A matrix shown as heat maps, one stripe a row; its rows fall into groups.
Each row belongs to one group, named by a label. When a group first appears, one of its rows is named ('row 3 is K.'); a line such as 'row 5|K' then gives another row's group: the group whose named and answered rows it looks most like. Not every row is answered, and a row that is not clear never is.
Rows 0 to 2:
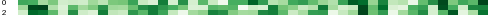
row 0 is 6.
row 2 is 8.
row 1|8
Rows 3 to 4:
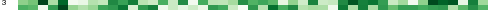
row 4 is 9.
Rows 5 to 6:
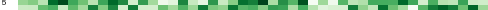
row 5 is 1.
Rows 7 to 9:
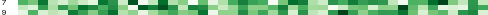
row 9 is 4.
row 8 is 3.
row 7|6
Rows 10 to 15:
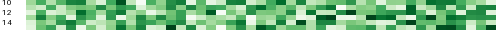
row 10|9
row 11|3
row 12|4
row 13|8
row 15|6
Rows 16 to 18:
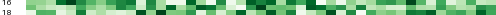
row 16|1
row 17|3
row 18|8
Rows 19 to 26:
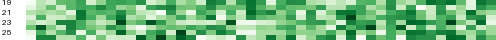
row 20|3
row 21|4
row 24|4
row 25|9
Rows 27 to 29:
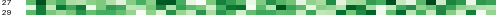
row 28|9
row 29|4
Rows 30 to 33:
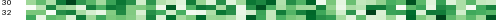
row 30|1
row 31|3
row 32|9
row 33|3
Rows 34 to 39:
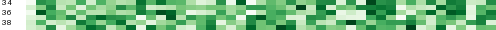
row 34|8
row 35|6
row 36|8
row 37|3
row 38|4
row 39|3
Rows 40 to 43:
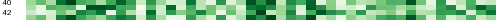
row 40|1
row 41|3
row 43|1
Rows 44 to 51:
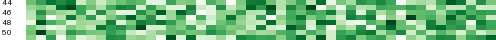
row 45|1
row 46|8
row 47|9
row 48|8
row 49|6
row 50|4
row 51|6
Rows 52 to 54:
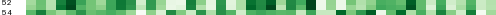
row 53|1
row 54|4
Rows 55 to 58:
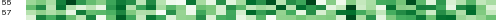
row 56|9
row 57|4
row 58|9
